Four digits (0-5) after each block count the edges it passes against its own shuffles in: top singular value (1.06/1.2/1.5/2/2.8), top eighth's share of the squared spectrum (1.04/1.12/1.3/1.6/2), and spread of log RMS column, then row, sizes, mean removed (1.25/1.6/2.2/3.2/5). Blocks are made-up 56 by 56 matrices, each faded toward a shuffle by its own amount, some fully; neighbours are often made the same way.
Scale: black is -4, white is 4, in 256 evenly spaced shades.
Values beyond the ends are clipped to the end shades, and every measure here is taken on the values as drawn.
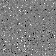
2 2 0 0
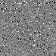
1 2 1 1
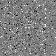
1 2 1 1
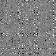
2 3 2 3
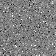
2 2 0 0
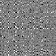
4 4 2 3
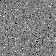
2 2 0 0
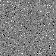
0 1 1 0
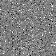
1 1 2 0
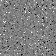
1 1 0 0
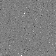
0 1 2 0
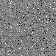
0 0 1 0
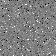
0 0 0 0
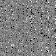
1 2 2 0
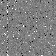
2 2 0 0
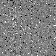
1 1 1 0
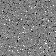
0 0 0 0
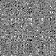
4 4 2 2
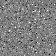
1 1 0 0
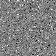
2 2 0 0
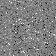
1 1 0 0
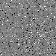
3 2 0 1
